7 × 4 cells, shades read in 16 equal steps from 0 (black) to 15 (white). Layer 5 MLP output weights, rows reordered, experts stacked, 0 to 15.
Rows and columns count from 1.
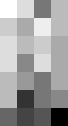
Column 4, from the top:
11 11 10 10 10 8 0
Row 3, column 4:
10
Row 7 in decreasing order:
6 5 4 0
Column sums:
81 58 65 60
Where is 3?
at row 6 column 2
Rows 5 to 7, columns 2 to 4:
9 7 10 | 3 7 8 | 4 5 0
